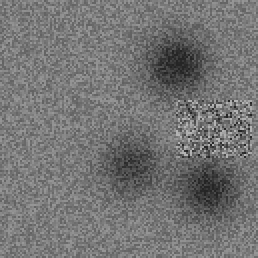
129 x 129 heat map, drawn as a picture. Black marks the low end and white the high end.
Dips: three. Mirror symmetry: none. Roughest part: middle right. Odd patch: rougher, in the middle right.
